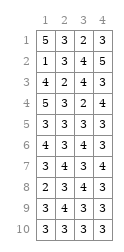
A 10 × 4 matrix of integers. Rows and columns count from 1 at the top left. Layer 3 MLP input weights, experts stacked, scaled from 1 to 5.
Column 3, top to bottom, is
2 4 4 2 3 4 3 4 3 3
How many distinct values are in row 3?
3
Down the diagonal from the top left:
5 3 4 4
